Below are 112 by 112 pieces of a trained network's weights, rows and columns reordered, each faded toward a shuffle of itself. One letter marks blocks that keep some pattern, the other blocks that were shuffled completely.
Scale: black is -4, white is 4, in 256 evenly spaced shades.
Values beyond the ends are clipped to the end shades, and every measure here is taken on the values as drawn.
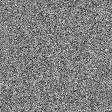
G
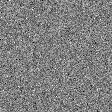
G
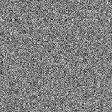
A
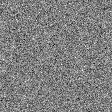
G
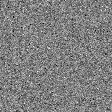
G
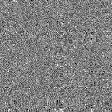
A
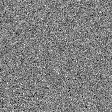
G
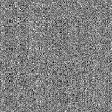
A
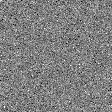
G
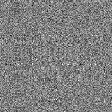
A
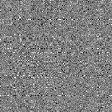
A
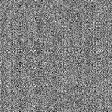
A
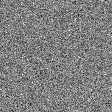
G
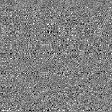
A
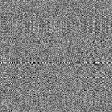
A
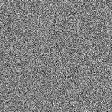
A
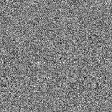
A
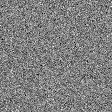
G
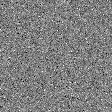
G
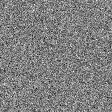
G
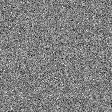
G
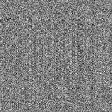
A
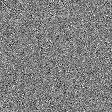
G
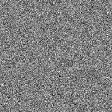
A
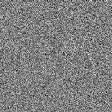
A
